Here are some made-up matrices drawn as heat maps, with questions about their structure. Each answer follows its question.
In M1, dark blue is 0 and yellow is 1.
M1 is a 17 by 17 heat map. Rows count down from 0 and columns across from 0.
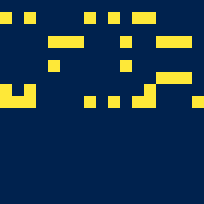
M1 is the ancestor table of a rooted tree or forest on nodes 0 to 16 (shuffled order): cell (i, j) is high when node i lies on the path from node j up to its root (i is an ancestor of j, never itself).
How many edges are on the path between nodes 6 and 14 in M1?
1
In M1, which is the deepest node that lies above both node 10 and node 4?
5
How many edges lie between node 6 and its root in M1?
1
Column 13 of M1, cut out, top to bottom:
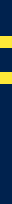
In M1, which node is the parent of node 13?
6
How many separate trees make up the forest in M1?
2
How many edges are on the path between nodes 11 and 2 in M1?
3
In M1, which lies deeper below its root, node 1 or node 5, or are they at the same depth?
the same depth
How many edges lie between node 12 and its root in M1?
3
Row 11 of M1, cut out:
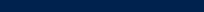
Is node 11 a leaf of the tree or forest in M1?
yes
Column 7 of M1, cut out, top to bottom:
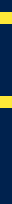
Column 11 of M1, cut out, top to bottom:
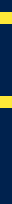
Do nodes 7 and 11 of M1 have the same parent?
yes
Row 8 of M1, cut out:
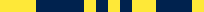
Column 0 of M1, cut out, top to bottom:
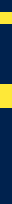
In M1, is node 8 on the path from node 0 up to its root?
yes
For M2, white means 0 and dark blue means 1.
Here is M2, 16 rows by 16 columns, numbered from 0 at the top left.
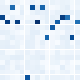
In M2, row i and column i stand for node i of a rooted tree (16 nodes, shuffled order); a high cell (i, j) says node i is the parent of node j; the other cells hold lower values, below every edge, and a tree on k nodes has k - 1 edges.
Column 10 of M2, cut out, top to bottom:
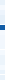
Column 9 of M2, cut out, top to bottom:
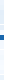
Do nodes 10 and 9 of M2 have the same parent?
no
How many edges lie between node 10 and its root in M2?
3
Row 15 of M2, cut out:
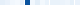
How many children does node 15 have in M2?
1
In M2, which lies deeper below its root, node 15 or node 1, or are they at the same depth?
the same depth
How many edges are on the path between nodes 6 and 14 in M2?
4
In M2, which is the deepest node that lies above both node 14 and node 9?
7
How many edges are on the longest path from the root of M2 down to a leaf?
3
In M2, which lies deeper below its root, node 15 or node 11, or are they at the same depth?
the same depth
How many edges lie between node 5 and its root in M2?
2
